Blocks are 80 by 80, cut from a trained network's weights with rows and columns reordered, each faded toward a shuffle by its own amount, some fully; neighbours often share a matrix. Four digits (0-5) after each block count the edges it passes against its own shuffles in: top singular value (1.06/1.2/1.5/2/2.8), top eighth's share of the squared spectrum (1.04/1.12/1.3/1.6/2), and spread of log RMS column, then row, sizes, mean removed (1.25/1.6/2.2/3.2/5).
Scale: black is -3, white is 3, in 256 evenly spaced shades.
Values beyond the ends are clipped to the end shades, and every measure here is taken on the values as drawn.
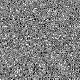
3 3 0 2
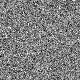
0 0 0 0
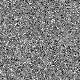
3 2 0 1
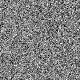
1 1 0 0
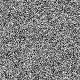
1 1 0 0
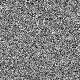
0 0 0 0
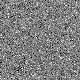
0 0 0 0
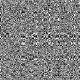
4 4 2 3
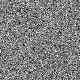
2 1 0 0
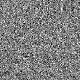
3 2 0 1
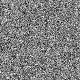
0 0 0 0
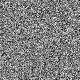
0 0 0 0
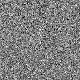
2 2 0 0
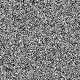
1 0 0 0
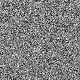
2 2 0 0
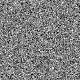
2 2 0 1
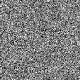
3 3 0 2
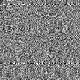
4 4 0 2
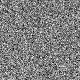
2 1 0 0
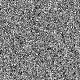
2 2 0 0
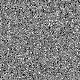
1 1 0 0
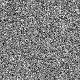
1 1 0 0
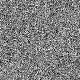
2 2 0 1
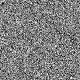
2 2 0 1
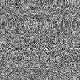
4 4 0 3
